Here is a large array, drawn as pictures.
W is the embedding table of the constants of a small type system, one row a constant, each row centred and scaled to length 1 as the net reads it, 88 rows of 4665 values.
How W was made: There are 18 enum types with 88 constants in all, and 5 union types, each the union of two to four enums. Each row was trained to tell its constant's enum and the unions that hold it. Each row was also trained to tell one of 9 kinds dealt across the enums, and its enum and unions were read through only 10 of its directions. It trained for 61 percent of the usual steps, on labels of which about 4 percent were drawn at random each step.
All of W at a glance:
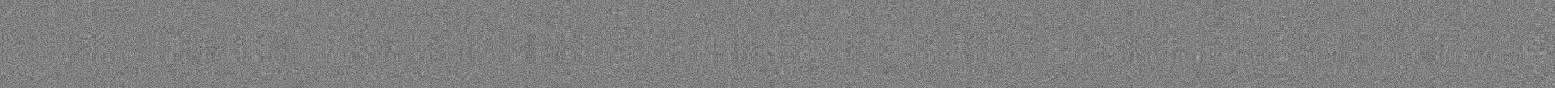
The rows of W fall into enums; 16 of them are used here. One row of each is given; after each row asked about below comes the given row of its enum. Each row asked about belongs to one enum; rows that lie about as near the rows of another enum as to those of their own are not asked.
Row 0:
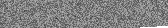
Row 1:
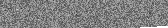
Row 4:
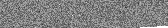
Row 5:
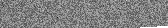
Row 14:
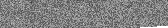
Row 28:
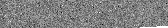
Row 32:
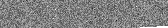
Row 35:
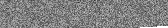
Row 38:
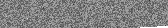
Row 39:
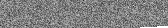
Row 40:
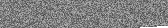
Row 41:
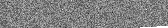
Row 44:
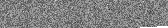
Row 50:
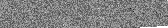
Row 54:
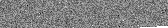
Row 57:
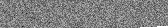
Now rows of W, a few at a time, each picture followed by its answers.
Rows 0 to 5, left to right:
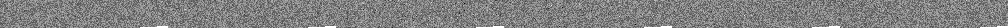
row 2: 4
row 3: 38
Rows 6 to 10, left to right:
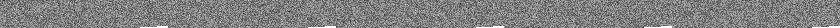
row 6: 57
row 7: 32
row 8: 35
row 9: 38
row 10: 1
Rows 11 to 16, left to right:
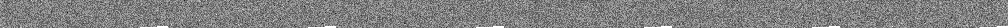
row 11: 35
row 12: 54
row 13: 35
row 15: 14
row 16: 57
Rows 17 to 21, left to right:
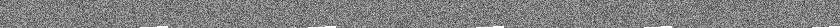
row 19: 41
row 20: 4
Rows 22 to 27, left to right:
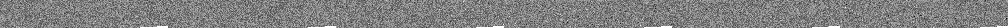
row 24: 1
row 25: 39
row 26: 0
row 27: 39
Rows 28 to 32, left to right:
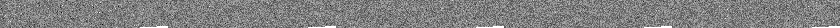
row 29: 39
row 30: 14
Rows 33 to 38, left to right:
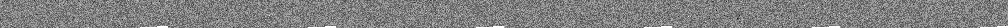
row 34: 40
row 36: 40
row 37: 44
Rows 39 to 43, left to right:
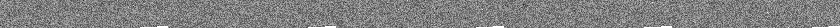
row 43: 38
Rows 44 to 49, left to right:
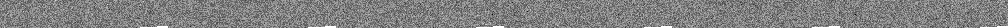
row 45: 14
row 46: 50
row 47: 40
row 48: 50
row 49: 1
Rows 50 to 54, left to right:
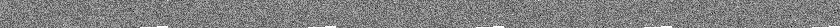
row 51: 40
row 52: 40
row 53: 54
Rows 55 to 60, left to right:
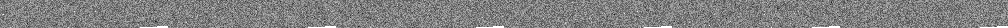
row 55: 44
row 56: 57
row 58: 44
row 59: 50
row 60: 44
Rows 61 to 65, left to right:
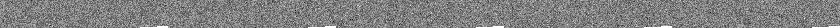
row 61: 35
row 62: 1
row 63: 14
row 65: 38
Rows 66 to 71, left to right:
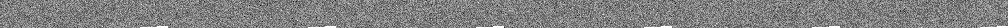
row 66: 32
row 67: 32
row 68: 1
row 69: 50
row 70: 4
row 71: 32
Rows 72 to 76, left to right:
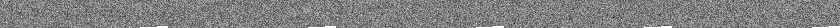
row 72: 4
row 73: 0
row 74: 28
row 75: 35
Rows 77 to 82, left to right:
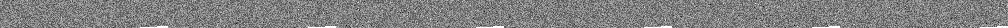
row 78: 44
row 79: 50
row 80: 14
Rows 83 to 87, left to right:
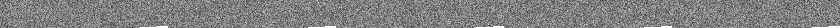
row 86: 0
